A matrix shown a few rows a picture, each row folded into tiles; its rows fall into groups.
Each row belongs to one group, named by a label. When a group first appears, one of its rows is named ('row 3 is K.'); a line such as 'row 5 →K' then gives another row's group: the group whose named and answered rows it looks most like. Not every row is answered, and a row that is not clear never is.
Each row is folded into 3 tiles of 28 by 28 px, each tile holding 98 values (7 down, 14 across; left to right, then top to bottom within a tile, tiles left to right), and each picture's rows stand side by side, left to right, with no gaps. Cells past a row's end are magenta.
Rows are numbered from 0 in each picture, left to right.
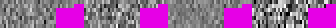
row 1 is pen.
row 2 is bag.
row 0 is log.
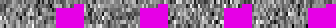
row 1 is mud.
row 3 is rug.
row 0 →log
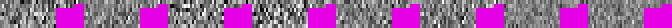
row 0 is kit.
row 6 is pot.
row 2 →mud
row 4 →bag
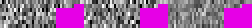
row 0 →rug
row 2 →pen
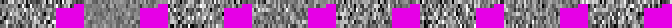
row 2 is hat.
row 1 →bag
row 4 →rug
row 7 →hat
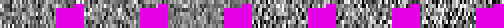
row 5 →hat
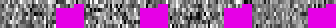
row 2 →pot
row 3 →hat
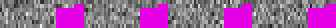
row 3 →rug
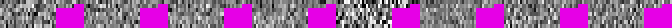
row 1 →mud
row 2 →pot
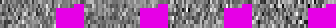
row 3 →bag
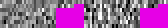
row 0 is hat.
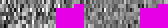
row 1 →rug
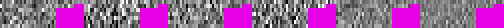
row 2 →rug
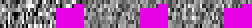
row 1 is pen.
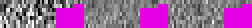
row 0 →log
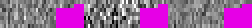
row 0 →pen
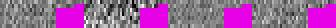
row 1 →log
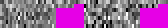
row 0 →mud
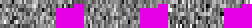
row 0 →hat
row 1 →log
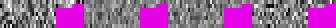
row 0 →pot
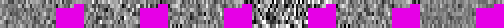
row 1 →hat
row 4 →pot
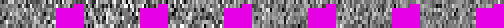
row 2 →mud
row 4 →rug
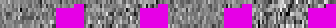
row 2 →rug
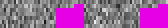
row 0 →log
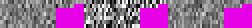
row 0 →bag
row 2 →pen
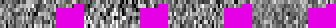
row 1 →log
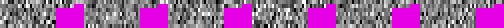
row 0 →bag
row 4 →mud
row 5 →kit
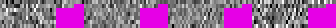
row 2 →hat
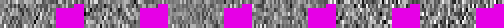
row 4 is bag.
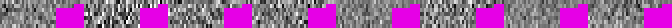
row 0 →mud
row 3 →bag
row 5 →kit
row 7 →log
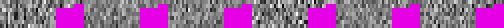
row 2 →rug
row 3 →bag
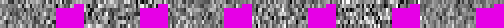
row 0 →bag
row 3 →log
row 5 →log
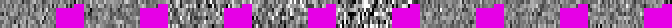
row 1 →mud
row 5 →rug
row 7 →pot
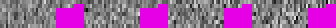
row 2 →bag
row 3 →kit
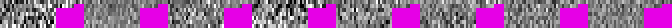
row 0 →mud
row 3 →log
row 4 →rug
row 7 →kit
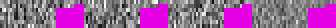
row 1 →pot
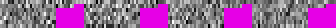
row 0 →bag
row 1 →hat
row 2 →rug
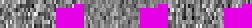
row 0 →pen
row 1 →log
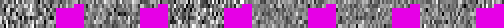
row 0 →log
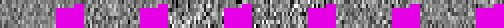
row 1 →log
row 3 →hat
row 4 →bag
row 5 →pot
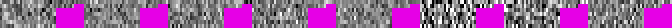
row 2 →pot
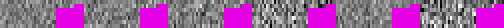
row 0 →bag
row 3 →kit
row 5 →pot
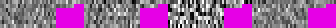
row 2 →pot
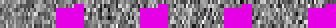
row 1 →pen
